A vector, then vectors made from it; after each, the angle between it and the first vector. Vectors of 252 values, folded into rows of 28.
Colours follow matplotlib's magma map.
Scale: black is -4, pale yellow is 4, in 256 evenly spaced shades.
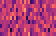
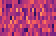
partly opposed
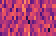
nearly parallel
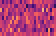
partly opposed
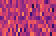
partly opposed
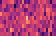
partly opposed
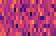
partly opposed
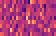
nearly opposite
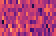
orthogonal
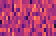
partly aligned
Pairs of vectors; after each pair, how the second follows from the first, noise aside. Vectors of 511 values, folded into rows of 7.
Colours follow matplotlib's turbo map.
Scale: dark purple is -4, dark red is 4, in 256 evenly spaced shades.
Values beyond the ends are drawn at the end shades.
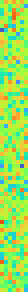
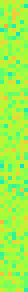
shrunk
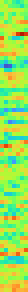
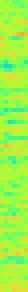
shrunk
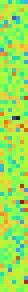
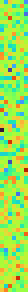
shuffled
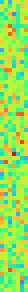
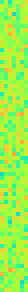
shrunk
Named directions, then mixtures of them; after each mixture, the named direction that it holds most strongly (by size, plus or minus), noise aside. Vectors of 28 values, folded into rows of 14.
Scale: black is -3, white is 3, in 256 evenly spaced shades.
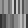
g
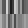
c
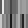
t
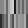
g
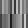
g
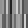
c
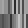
g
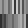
g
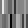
t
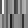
t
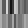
c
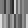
g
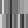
t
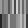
g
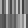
g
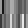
t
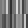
g
